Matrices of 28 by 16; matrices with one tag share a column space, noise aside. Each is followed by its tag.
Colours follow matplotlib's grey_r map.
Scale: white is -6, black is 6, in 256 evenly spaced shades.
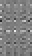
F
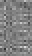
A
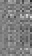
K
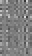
K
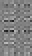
F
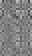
K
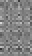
A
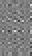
F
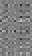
F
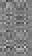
A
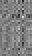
K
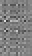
F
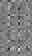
A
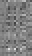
A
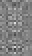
A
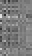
K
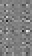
F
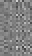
A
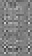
A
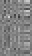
K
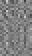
K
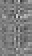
K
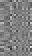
A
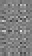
F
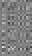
A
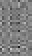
A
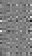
F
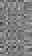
A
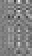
K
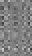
A
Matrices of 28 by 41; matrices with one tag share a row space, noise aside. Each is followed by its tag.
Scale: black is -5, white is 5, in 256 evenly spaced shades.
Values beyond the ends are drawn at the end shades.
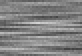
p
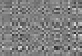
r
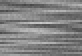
p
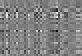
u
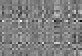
r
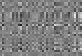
r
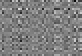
r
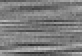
p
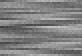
p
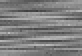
p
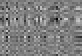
u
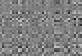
r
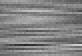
p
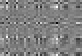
u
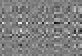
r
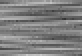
p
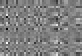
u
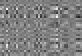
u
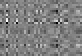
u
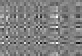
u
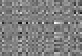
r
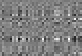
r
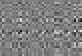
r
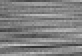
p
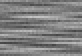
p
